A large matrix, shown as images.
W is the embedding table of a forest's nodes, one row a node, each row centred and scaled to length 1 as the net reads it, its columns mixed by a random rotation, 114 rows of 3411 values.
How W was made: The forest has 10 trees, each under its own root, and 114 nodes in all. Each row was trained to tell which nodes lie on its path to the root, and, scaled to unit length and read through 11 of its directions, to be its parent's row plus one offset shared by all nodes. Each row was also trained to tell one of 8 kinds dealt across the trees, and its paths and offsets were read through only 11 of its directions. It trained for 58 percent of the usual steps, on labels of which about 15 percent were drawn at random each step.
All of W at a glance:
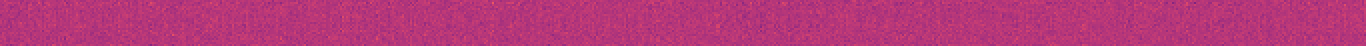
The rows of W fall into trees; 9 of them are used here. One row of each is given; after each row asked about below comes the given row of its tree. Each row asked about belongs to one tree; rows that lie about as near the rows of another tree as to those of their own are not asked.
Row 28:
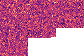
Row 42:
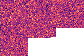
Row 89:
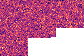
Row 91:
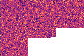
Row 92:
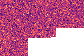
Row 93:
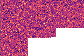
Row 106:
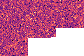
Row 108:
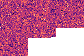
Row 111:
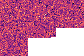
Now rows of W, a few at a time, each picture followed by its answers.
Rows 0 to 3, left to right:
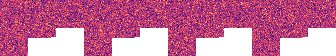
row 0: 108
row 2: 91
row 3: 93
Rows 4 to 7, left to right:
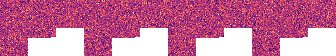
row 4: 28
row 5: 111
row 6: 42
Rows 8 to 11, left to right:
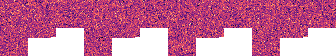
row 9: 89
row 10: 106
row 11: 89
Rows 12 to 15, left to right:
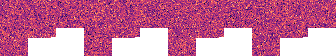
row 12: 106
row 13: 42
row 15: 111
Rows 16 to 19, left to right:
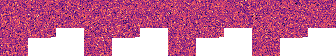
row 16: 108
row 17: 91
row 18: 28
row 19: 108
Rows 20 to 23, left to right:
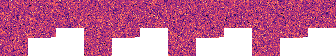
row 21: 108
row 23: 108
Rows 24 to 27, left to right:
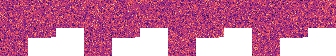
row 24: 89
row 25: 28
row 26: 106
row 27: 93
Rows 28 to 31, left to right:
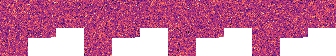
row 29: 108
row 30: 92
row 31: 89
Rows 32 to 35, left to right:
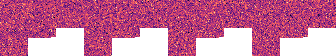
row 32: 28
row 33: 91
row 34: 91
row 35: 106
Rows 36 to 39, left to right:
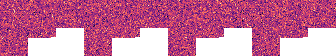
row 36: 28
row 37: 42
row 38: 91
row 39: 42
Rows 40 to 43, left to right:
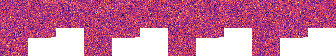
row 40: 91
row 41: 42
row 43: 106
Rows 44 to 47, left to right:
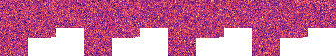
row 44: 28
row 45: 106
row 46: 42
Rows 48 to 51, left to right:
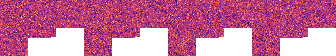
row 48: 93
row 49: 28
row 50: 106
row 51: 106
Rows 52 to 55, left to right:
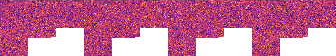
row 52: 91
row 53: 89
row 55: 106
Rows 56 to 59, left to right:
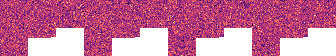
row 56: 106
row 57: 108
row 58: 89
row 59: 108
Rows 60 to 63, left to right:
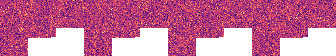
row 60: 42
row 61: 42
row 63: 111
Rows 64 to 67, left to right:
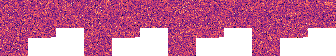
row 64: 91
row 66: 42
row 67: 91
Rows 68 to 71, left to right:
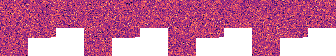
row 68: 42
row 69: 93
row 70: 108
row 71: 91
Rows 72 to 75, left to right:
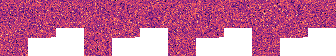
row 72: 93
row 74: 28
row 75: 42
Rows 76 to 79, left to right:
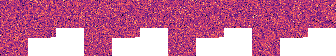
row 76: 91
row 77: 42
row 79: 106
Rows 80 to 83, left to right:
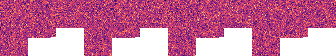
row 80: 42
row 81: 93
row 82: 93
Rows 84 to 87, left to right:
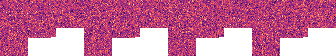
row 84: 28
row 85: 28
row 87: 28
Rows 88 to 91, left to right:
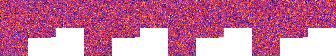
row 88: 108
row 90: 106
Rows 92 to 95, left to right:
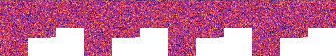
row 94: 108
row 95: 92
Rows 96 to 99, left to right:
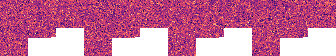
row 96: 28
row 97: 92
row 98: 108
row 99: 91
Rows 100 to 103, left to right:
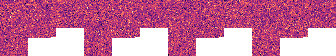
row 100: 42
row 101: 106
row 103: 106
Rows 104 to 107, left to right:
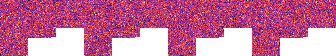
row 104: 108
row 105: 93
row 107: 28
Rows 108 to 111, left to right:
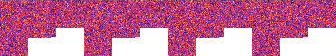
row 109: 28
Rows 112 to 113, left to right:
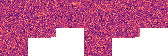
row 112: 91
